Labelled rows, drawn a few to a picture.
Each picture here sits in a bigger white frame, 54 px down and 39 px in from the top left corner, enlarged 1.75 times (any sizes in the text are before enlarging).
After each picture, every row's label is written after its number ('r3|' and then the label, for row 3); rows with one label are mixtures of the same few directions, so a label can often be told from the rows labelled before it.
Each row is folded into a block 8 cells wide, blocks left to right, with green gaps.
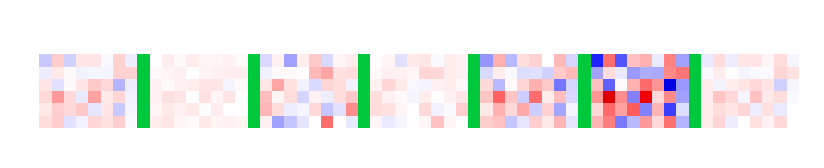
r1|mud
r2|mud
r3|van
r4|van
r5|mud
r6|mud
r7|mud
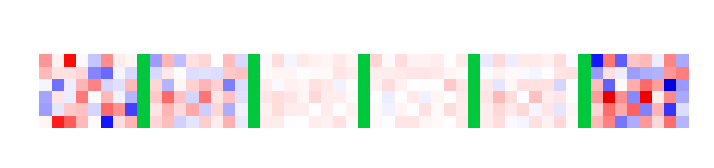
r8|van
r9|mud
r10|mud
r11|mud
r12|mud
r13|mud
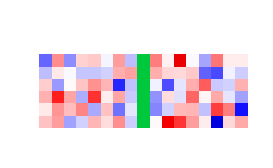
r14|mud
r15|van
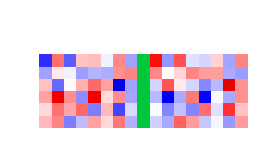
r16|mud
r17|mud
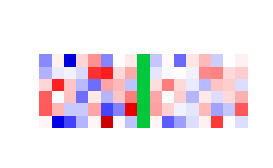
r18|van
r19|van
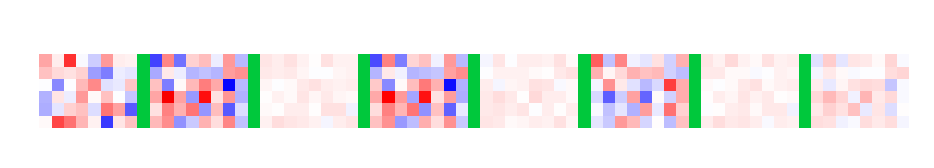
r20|van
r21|mud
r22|van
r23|mud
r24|mud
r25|mud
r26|van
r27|mud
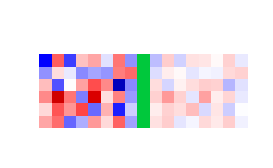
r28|mud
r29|mud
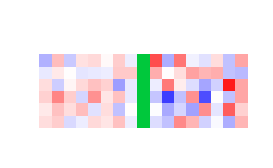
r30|mud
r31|mud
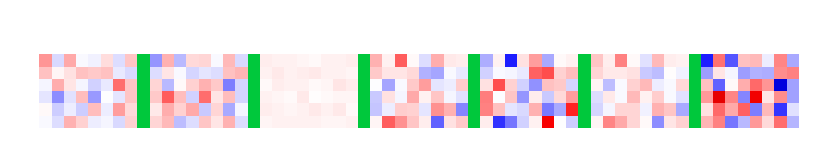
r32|mud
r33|mud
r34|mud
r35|van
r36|van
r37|van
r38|mud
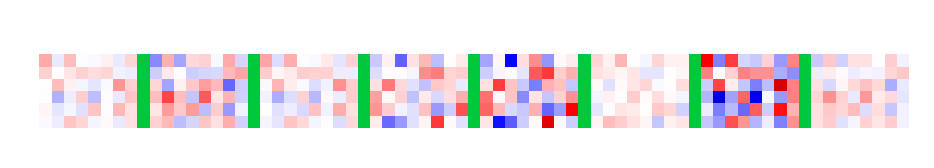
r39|mud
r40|mud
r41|mud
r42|van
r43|van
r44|van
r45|mud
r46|mud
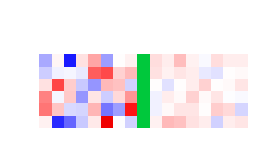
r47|van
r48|van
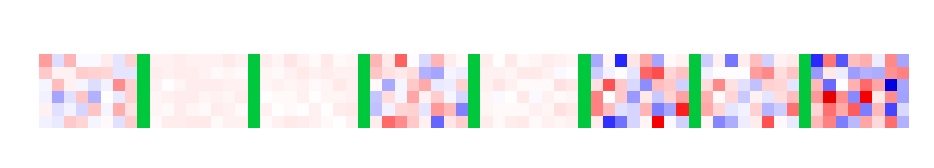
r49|mud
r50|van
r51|mud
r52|van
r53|mud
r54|van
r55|van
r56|mud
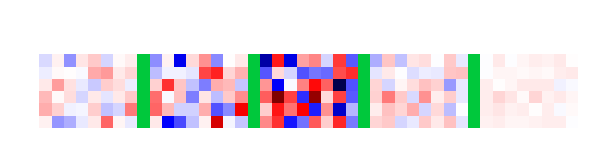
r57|van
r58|van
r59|mud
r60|mud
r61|mud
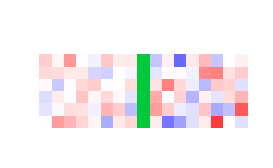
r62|van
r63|van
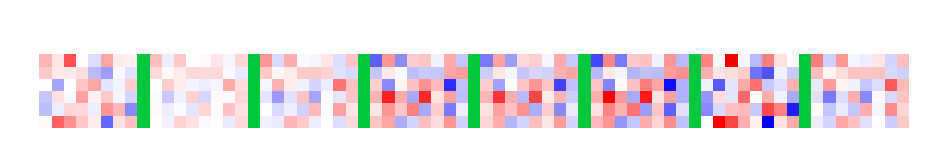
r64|van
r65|mud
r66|mud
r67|mud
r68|mud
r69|mud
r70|van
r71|mud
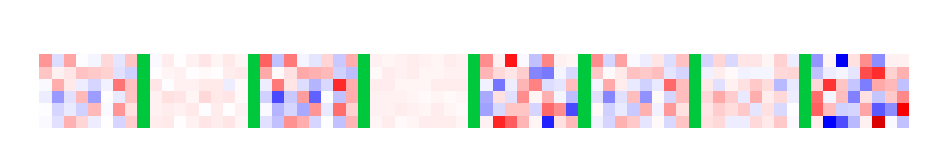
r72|mud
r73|mud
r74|mud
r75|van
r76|van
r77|mud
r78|mud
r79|van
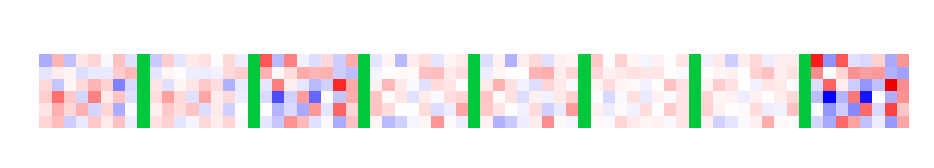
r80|mud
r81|mud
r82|mud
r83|van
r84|van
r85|mud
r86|van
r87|mud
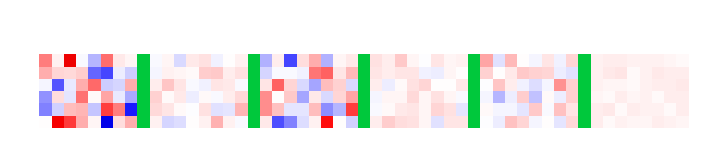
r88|van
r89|van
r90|van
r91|van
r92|mud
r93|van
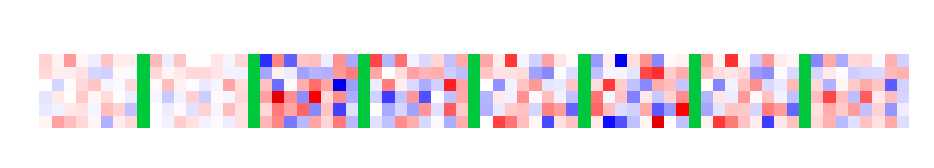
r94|van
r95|mud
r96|mud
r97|mud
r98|van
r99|van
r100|van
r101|mud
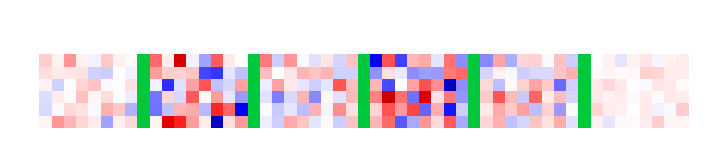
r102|van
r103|van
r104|mud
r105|mud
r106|mud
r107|van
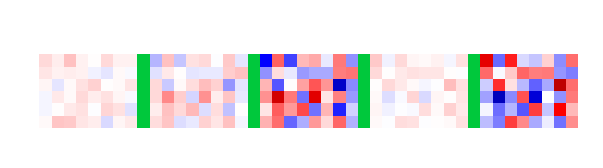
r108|van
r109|mud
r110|mud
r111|mud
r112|mud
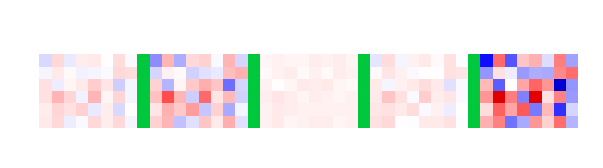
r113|mud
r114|mud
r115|mud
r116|mud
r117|mud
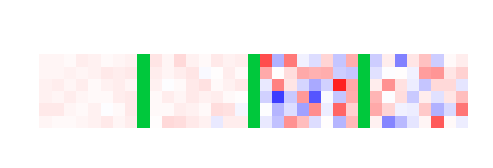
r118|van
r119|van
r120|mud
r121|van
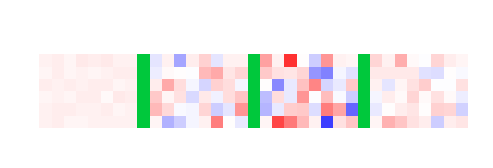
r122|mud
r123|van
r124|van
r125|van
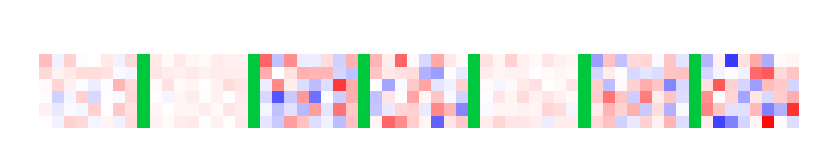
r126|mud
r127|mud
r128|mud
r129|van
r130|van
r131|mud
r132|van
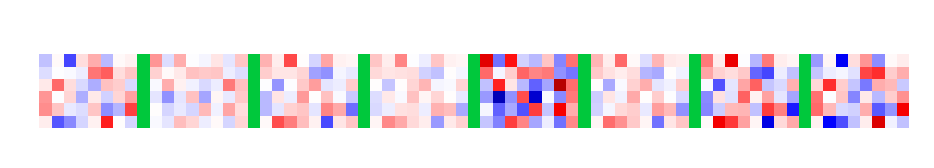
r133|van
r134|mud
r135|van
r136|van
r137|mud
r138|van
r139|van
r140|van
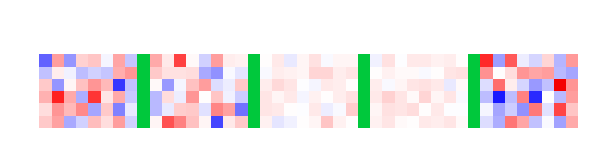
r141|mud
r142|van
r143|van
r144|mud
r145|mud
